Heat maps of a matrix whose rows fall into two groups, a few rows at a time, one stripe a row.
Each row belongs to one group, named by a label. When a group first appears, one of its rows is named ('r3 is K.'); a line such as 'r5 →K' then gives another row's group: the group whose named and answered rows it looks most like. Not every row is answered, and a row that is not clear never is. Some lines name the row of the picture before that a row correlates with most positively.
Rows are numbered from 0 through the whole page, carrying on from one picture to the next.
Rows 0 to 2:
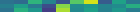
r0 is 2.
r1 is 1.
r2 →1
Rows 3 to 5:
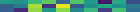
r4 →1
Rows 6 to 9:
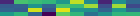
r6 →2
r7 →2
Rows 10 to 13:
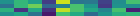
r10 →1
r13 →1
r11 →2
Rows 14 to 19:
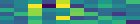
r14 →1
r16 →2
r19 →2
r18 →1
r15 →1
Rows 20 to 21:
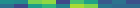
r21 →2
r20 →2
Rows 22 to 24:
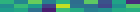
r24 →1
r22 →2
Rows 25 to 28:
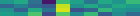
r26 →1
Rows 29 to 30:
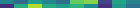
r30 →2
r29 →2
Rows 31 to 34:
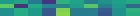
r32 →2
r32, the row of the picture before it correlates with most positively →29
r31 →1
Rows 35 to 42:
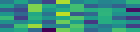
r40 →1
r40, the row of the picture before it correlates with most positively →31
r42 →1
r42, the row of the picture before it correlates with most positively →31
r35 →1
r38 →1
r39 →2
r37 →2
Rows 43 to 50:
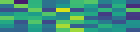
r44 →2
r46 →2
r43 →2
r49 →1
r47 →2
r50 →2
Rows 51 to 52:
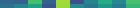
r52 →1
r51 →1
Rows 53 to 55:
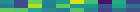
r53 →2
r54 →2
